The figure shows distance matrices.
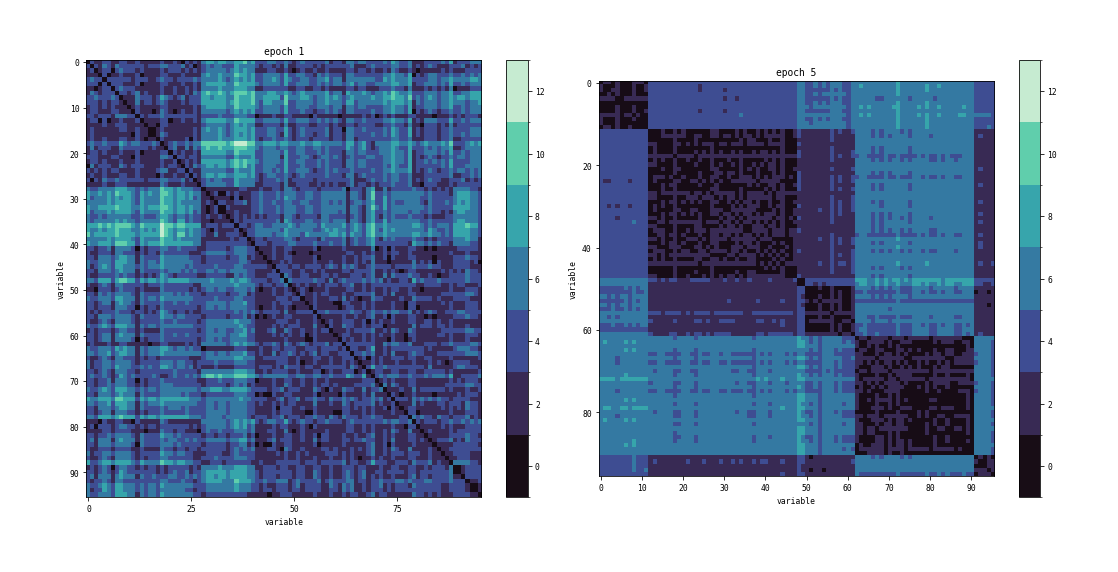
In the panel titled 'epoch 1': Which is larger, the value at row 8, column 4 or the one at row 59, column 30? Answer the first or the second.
the second
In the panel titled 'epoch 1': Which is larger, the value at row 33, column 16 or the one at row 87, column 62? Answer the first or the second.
the first
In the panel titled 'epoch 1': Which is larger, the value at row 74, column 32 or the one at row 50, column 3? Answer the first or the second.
the first
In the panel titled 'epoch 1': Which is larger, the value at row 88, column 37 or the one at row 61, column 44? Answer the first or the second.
the first
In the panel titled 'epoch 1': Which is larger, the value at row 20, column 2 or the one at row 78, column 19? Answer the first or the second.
the second
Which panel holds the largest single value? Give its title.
epoch 1
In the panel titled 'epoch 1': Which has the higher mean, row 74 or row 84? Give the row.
74
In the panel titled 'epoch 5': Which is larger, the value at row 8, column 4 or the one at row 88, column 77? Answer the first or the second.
the first
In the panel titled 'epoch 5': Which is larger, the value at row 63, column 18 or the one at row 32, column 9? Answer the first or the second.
the first
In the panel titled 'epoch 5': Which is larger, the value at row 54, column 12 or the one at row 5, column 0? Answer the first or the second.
the first
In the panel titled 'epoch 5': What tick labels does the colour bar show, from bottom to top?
0, 2, 4, 6, 8, 10, 12
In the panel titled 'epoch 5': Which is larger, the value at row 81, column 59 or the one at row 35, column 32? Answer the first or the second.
the first
